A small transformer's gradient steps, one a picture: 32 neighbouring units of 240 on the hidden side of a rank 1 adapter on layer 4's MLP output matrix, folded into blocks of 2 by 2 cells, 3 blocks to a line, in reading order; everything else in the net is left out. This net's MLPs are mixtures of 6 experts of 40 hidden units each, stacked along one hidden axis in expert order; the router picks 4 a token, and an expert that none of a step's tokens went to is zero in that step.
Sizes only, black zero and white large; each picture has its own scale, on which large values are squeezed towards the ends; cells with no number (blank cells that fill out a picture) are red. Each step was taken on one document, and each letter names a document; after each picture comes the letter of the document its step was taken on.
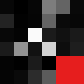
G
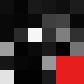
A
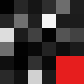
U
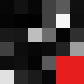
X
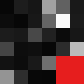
X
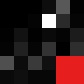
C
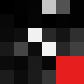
G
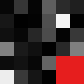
X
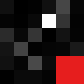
C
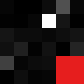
C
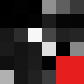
G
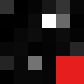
C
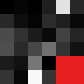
U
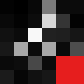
G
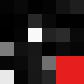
A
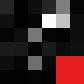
C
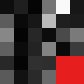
U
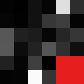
U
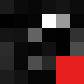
C
